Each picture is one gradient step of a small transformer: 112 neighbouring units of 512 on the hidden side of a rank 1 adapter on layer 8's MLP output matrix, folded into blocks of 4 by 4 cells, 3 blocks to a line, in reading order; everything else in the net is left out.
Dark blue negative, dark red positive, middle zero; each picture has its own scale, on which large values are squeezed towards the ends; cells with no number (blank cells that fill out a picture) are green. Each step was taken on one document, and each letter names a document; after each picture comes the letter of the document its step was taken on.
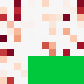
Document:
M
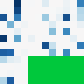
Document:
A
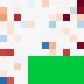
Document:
M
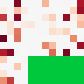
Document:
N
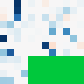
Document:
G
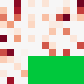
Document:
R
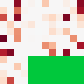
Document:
M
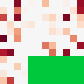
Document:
N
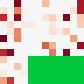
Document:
N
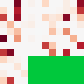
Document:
M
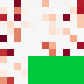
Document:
N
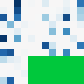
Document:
A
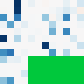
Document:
A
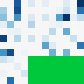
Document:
R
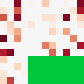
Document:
M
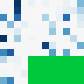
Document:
A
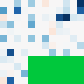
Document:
R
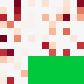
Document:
G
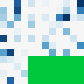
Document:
R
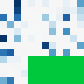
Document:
A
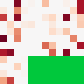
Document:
N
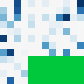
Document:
R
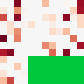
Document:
N
